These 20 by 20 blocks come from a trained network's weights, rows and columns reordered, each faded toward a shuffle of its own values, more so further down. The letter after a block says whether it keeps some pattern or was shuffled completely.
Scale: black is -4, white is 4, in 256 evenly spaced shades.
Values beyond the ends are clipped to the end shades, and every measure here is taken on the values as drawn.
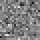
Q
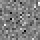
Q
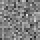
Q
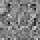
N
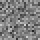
Q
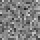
Q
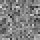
N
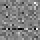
N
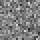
Q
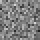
Q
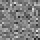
N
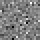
Q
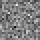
Q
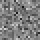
Q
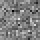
N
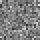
Q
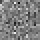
N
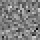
N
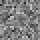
Q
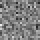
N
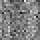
N
